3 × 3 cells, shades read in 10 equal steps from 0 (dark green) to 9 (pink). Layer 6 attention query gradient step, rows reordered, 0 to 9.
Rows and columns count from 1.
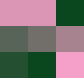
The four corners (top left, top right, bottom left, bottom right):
8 0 1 9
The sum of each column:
12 12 15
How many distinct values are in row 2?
3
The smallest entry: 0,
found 2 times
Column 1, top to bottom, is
8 3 1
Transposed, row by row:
8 3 1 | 8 4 0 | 0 6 9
